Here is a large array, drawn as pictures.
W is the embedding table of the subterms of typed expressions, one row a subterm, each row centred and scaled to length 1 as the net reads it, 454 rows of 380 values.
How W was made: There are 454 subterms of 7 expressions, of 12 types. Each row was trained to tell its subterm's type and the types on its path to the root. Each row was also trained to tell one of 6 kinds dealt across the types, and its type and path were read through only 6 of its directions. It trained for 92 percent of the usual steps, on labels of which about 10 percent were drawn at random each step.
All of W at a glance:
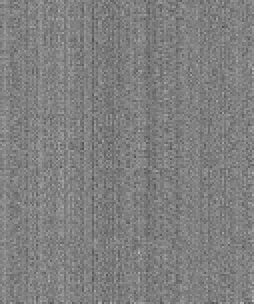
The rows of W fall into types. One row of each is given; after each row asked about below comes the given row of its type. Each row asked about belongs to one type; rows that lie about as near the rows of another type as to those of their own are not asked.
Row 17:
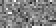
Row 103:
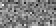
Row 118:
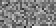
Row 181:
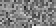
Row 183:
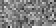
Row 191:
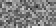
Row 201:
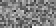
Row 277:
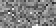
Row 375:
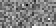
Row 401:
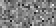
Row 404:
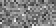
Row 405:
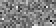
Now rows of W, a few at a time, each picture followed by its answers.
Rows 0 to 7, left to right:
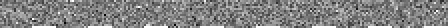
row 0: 201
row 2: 118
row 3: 405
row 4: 404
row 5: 191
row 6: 118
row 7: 401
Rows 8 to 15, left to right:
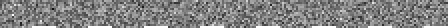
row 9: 277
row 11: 183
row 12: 375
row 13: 181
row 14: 375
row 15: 191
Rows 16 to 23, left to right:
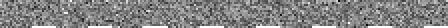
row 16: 405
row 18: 191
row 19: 404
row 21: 17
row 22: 401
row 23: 277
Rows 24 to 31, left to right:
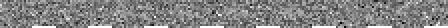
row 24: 277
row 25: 183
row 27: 103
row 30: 401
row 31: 183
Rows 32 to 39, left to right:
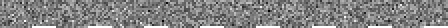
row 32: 181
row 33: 404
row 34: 118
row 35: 277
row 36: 405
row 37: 181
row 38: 17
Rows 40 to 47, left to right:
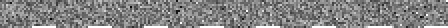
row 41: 277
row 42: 405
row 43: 404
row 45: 277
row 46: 181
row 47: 17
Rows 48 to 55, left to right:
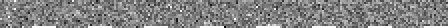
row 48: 375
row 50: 181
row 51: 181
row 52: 183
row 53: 17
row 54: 17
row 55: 181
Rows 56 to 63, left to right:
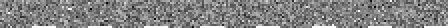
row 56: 375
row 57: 277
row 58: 375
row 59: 17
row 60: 17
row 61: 118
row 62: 375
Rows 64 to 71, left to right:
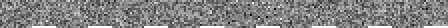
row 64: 191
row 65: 181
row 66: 375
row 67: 103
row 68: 277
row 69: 404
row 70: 277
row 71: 405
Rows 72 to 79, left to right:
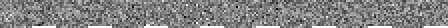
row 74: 375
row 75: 118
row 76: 181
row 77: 201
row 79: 405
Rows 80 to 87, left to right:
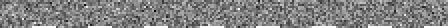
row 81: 401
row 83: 404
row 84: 375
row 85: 404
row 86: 375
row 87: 17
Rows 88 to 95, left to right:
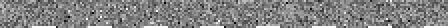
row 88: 181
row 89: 401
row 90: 181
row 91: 405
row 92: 183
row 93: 103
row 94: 118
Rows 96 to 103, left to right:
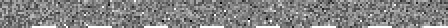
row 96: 405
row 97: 118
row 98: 183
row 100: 118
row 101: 404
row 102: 405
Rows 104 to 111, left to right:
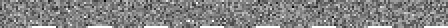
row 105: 401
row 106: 375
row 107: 277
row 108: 404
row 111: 183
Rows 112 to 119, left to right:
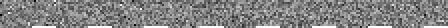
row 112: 277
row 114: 401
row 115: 181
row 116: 405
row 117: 183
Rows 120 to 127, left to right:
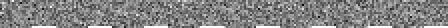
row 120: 401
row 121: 277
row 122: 183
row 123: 191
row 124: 118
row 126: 401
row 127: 103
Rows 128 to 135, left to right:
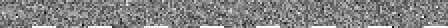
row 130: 103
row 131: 17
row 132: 183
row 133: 181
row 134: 181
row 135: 401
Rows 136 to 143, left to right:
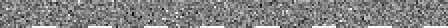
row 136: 191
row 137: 17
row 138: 17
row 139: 375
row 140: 181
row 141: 183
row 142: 404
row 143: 191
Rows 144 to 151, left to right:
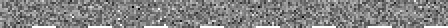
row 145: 201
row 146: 118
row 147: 277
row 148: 181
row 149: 277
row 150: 405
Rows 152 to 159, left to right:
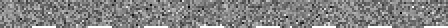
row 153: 201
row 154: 17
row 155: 118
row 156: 181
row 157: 183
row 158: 404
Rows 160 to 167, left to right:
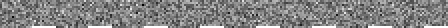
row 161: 183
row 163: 405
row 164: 17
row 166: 277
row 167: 118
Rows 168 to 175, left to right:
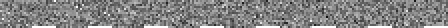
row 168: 375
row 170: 183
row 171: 277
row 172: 401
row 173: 401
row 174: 404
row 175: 405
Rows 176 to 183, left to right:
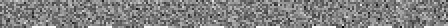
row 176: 191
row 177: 17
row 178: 375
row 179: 191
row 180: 277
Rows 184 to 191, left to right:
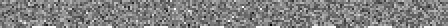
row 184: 277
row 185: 375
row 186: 181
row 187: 118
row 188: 191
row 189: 405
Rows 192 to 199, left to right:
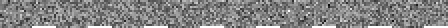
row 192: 183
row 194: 404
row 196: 375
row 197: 183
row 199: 405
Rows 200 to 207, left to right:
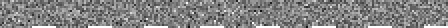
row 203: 17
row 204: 118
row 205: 404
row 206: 181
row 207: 405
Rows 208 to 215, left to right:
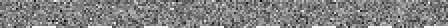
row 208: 375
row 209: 404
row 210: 201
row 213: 375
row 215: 183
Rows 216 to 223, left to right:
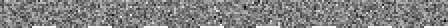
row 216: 17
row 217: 277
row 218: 191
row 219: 17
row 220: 183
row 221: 191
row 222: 375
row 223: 17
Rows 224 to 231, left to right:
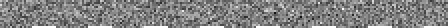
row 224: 375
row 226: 181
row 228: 118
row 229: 181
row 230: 405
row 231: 181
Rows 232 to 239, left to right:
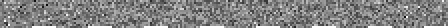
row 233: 191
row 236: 181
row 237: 375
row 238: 17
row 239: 118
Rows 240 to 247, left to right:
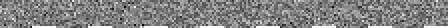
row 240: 118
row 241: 191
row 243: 191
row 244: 277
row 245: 183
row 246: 201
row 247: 191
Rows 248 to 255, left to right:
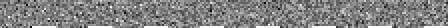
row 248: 118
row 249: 17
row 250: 277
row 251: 191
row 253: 181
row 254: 183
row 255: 405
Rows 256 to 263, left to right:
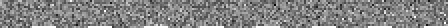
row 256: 405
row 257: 103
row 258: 103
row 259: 181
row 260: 404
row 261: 191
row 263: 201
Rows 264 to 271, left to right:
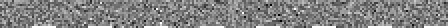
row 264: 405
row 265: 183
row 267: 191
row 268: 118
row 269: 17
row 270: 183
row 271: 375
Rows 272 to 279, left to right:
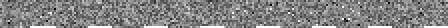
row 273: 277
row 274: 404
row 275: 404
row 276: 118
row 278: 181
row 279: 191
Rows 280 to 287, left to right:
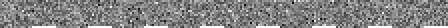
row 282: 375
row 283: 375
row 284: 118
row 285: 183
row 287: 181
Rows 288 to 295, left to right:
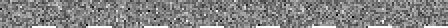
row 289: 401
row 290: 118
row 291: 181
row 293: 404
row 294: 118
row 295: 191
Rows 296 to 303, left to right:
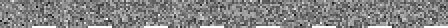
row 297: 118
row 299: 183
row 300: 103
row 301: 277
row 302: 405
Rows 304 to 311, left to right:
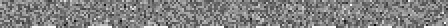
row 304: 405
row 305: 405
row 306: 181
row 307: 404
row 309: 181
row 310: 103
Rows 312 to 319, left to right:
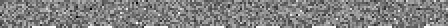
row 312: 118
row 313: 375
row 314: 277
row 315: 404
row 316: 118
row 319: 405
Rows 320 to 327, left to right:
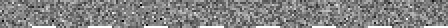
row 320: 118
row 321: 405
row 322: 401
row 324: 404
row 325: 277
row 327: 404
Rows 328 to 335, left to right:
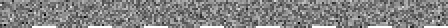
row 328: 183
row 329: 375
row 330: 181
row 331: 277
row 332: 405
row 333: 17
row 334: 405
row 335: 277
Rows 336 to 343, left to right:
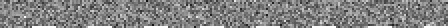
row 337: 191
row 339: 201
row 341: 277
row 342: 404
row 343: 277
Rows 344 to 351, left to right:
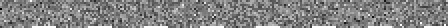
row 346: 181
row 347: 183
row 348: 405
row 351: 118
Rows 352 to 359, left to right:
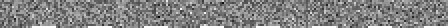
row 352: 405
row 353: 404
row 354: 118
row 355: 17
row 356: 201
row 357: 181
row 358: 17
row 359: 191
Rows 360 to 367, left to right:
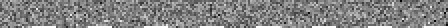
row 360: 191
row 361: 201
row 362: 405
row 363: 401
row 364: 375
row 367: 401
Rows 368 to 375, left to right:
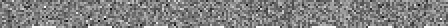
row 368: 401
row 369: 401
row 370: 405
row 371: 191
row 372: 181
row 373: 401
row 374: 118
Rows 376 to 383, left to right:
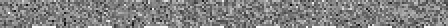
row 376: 375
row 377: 201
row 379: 277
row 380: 17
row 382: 191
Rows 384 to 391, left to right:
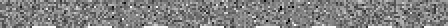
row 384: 375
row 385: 404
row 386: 401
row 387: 277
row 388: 401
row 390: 375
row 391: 17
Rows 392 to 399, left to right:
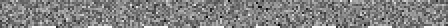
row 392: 181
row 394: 118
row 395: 404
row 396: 401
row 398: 405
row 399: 404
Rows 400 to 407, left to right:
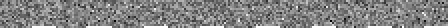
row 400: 277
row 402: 118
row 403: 404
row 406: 401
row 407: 183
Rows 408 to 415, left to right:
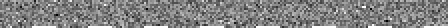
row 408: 375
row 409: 17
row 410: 17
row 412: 183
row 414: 118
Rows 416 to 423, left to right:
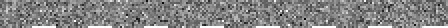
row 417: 375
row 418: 375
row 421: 118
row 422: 183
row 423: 181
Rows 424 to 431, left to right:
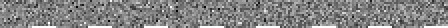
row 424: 181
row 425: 118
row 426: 183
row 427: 401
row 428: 405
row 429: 405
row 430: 375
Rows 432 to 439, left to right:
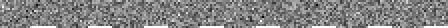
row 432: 191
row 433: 17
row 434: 183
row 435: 191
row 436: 404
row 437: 191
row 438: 401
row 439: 191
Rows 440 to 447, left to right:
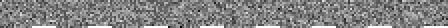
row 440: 201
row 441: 405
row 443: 183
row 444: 401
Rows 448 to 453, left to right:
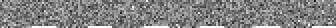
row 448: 191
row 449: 375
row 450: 404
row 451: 181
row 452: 191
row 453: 277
